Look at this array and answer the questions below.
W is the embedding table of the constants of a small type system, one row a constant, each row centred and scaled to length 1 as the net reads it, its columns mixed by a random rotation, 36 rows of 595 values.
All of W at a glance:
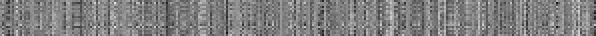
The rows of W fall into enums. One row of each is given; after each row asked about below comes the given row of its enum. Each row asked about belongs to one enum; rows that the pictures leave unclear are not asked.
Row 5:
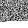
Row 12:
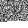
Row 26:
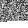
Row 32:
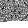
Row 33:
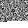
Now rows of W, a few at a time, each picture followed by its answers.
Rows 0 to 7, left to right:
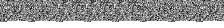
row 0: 12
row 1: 32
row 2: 26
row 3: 26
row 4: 26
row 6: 32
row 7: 12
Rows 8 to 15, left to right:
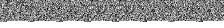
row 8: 26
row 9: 5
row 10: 32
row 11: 12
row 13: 33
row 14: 5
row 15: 33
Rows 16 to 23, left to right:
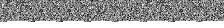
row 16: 26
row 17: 33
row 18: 33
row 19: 12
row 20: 5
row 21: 26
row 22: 33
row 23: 5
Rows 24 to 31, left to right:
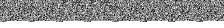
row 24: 5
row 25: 5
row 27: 26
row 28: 5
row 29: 33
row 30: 12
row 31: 32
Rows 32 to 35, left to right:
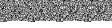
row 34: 12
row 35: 12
